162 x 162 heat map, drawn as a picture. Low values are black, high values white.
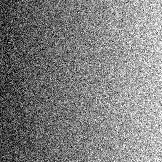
No row or column stands out. No regular stripes run through it. The field climbs toward the right.
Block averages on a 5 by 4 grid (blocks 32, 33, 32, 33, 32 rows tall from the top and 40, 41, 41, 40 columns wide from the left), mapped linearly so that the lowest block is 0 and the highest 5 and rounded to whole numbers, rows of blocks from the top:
0 2 3 5 | 0 2 3 5 | 0 2 3 5 | 0 2 3 5 | 0 2 3 5
